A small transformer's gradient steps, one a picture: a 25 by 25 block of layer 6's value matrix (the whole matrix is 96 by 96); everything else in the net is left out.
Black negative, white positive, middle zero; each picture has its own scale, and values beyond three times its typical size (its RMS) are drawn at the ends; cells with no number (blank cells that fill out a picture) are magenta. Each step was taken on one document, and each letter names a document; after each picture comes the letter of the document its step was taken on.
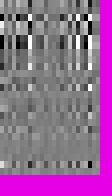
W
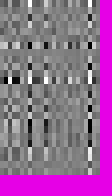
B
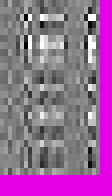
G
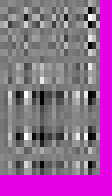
G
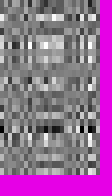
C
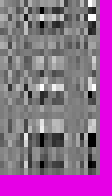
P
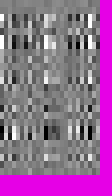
C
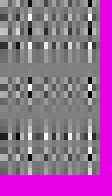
W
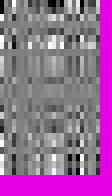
B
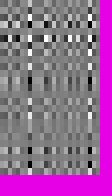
W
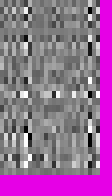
B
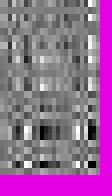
G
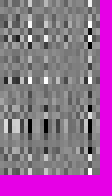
C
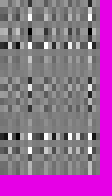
W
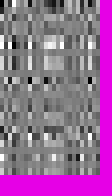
B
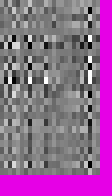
C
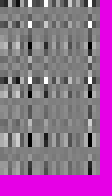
B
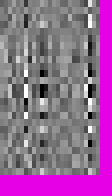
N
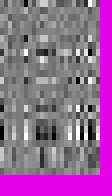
P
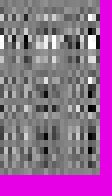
C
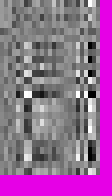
P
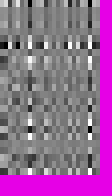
W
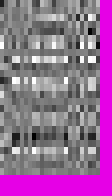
C
